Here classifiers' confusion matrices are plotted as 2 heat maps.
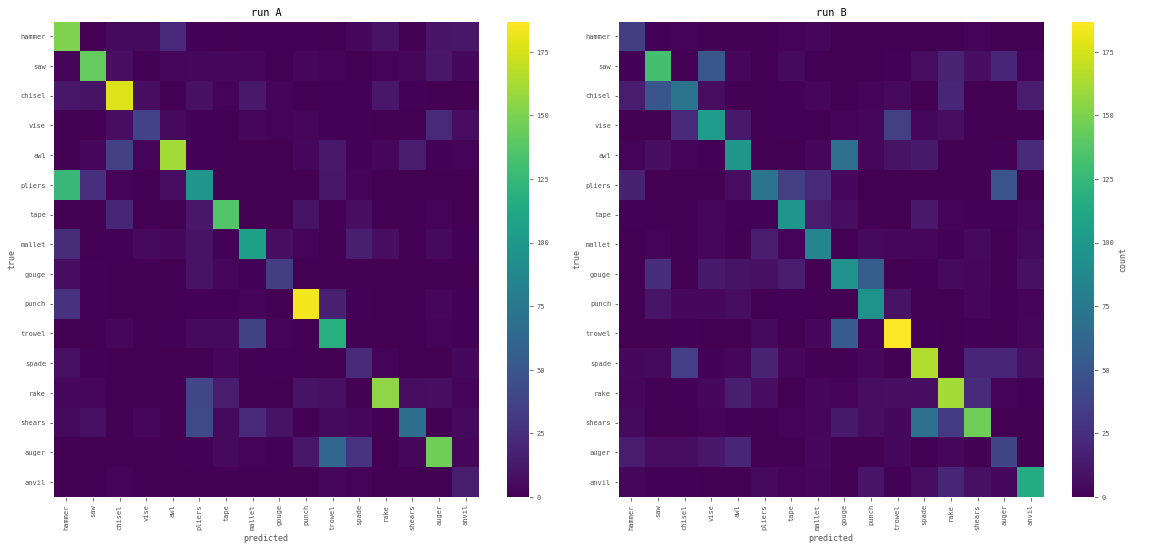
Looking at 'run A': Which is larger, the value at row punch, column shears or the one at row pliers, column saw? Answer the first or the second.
the second
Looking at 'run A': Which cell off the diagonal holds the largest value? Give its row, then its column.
pliers, hammer
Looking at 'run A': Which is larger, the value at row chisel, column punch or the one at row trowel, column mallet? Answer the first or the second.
the second
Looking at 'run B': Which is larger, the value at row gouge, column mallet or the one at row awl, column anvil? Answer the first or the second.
the second
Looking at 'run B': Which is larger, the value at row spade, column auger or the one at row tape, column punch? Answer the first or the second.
the first
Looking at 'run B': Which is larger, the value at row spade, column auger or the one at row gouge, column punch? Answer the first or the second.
the second
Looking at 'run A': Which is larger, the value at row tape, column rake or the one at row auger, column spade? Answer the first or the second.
the second
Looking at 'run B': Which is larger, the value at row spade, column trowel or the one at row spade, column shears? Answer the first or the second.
the second
